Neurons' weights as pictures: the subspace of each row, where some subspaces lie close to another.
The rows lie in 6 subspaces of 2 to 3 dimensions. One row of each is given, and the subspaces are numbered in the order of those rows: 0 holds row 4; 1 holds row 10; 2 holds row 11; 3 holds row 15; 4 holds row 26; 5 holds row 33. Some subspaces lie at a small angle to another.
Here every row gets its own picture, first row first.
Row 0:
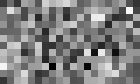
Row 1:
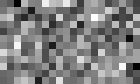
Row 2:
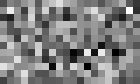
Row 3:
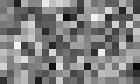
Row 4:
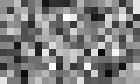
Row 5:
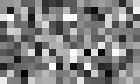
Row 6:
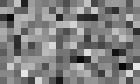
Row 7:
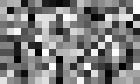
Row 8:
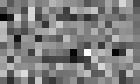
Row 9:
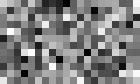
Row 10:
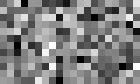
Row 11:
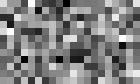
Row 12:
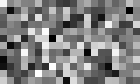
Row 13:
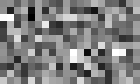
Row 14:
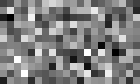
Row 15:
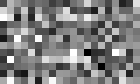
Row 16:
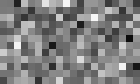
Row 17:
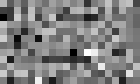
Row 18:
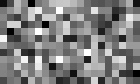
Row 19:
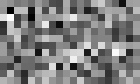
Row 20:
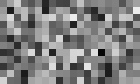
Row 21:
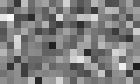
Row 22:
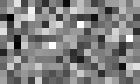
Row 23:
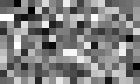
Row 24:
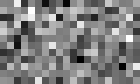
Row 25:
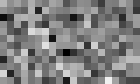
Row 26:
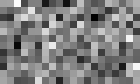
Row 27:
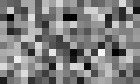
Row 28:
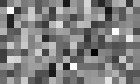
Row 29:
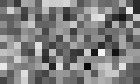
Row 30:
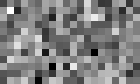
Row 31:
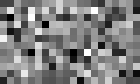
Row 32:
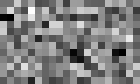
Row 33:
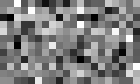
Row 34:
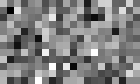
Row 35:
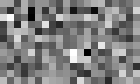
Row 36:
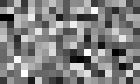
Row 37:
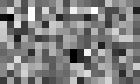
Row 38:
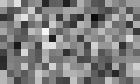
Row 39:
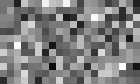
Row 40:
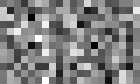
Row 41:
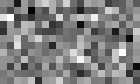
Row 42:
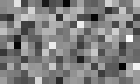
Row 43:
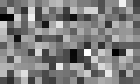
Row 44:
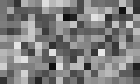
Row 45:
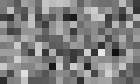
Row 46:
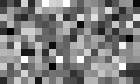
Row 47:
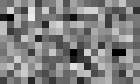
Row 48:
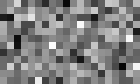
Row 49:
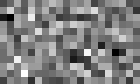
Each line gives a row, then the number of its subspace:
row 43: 3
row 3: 5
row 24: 2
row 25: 4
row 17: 3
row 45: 0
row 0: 4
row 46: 2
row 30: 3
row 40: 1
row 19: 3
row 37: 2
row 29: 4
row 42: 0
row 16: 0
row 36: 1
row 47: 5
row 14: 1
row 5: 0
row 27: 5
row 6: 1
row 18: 2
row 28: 3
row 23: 4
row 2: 4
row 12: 4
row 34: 3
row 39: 0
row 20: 2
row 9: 2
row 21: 1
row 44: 5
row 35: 2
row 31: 2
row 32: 5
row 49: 1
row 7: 1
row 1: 4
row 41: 5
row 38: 4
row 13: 0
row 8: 3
